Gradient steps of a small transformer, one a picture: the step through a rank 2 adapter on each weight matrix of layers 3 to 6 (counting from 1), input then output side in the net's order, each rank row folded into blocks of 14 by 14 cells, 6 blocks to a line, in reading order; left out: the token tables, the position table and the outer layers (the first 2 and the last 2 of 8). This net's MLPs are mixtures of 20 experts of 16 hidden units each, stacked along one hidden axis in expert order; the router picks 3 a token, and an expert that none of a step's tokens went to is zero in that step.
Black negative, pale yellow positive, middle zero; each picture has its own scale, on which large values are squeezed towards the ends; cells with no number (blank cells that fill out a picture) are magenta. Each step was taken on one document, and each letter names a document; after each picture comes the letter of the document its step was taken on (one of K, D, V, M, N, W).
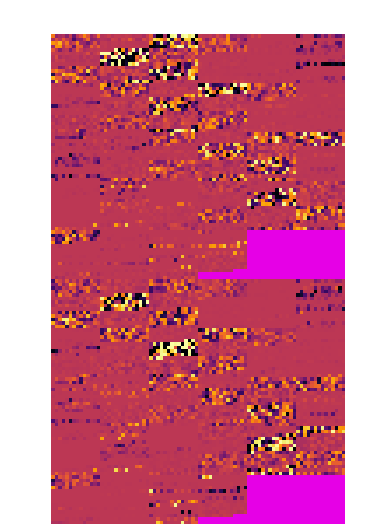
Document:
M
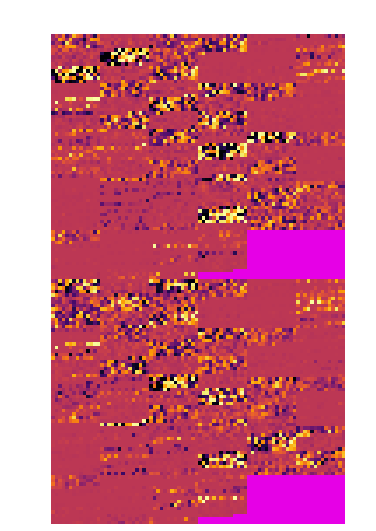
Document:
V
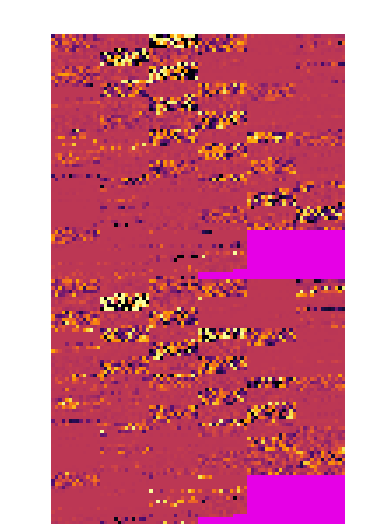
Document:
M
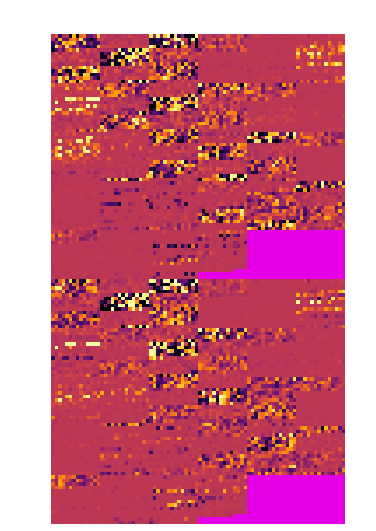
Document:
V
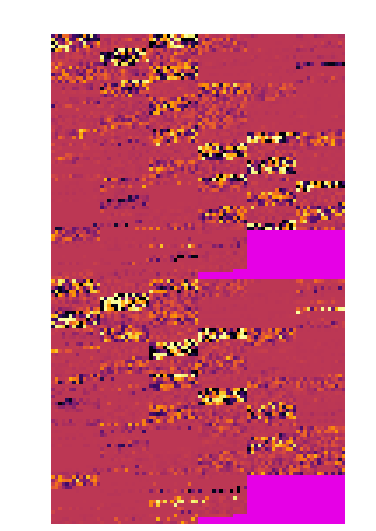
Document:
M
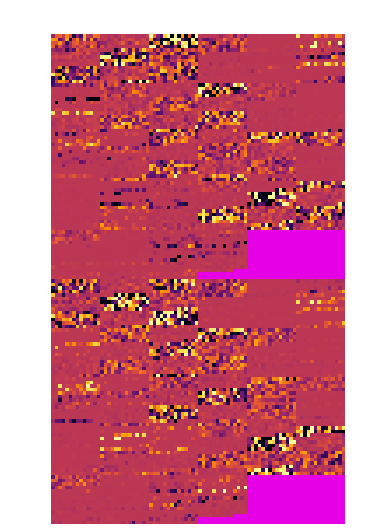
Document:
V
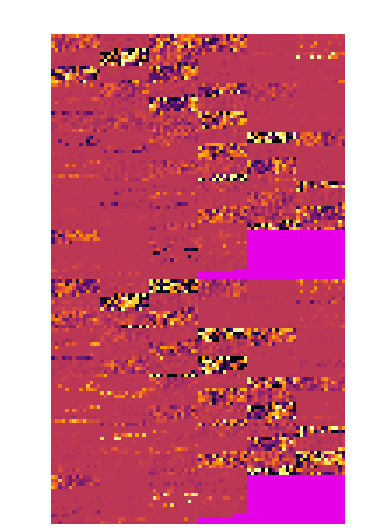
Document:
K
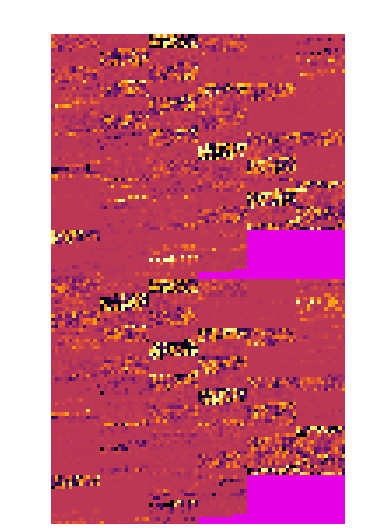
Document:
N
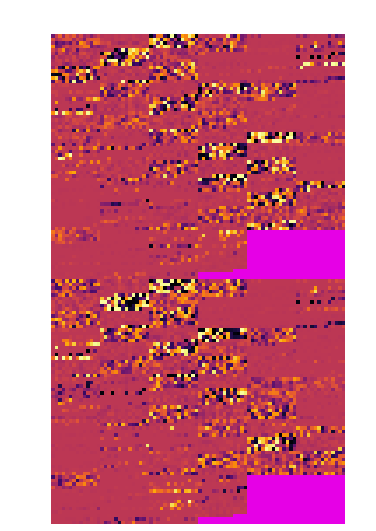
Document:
V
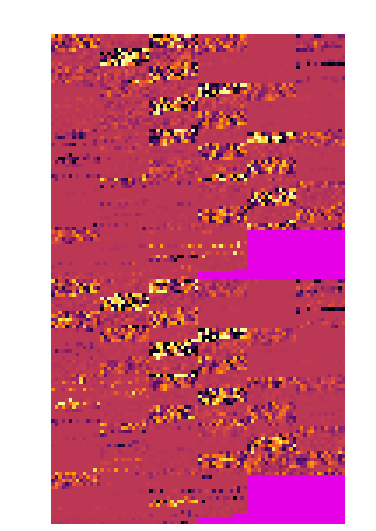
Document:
M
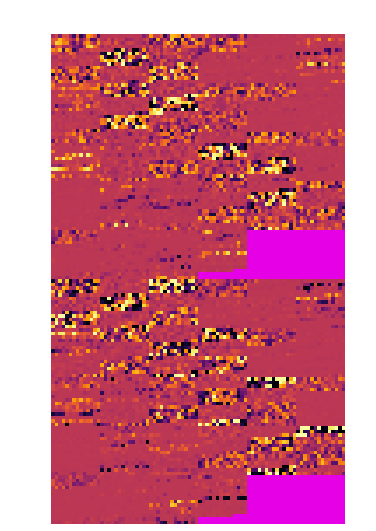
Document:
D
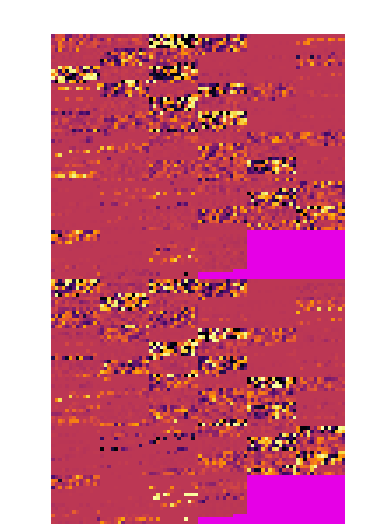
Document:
K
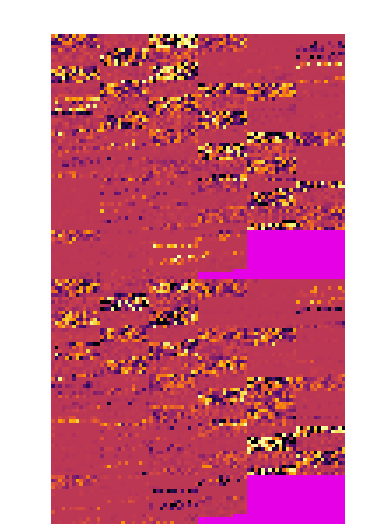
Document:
V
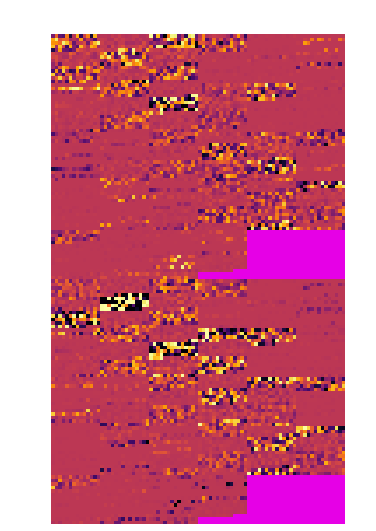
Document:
D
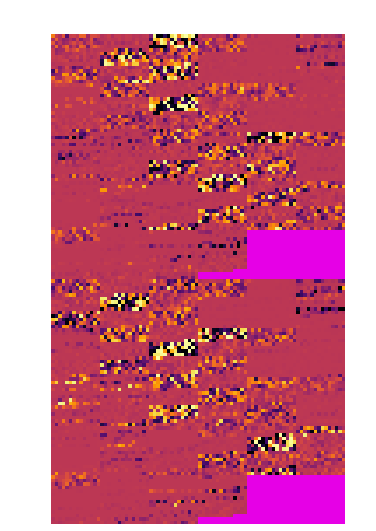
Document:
M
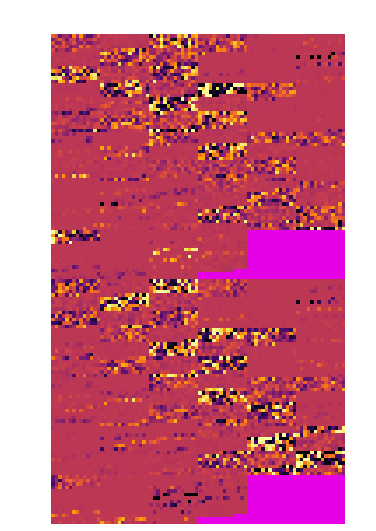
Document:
K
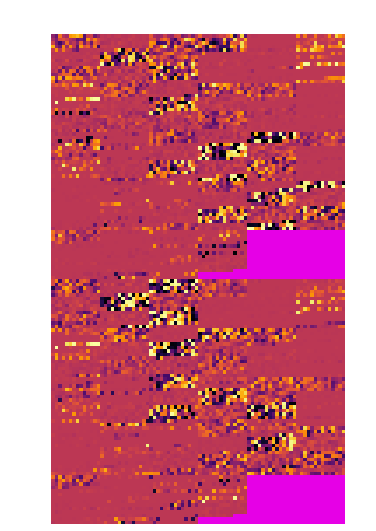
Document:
V
